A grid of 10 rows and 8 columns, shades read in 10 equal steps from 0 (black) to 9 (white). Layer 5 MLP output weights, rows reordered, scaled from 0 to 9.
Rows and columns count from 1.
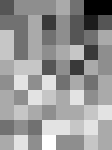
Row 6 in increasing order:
4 4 5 5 6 6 8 8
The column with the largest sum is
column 3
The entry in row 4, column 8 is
5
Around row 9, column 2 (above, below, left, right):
7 8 4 4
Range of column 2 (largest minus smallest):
4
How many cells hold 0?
2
